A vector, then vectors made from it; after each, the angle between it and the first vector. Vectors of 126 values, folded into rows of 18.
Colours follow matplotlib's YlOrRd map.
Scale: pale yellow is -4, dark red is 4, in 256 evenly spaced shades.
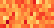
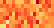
nearly opposite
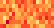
nearly parallel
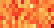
orthogonal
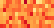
partly aligned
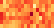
orthogonal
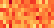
partly aligned
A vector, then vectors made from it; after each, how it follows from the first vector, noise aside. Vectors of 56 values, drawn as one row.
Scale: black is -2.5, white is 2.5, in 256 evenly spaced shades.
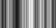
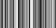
sign-scrambled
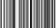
sign-scrambled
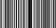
sign-scrambled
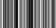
sign-scrambled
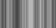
shrunk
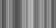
shrunk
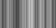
shrunk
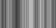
shrunk
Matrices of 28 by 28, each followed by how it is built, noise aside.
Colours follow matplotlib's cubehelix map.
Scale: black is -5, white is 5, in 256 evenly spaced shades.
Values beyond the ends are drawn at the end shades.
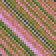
Toeplitz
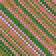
Toeplitz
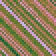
Toeplitz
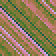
Toeplitz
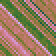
Toeplitz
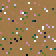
sparse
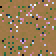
sparse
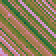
Toeplitz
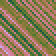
Toeplitz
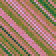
Toeplitz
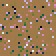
sparse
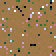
sparse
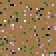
sparse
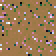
sparse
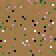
sparse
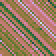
Toeplitz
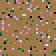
sparse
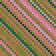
Toeplitz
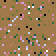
sparse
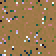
sparse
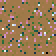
sparse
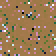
sparse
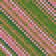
Toeplitz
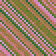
Toeplitz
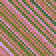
Toeplitz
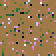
sparse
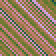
Toeplitz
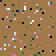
sparse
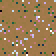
sparse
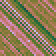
Toeplitz
